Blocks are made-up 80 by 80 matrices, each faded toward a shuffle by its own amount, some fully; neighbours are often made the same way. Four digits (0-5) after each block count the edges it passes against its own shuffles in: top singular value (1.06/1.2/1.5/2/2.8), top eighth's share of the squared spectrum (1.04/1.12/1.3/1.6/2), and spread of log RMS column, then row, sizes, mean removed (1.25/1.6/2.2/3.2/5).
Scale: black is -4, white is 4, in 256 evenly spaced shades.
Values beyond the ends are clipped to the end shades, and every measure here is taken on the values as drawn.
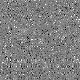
4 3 1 1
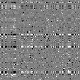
5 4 3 3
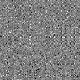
4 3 2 2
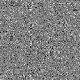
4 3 1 1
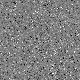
0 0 0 0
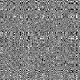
5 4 3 3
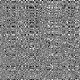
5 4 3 3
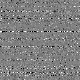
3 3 0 3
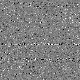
2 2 0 2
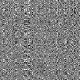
4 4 3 2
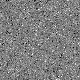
0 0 0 0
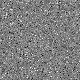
1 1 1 0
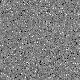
2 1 0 1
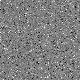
1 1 0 0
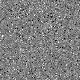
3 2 1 0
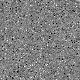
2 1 0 0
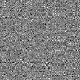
4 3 2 2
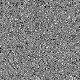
3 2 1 1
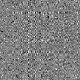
4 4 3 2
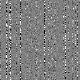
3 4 4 0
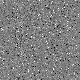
0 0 0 0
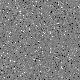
1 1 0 0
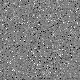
2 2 1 0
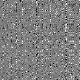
4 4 3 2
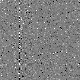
4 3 2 0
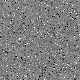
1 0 0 0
